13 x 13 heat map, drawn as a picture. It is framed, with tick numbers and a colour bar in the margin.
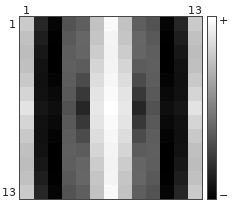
Mirror symmetry: left to right and top to bottom. Grain: streaks running down. Slope: none.
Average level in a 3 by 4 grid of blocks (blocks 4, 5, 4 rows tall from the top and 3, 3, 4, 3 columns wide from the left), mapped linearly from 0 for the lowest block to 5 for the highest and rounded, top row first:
0 3 5 0
0 3 5 0
0 3 5 0
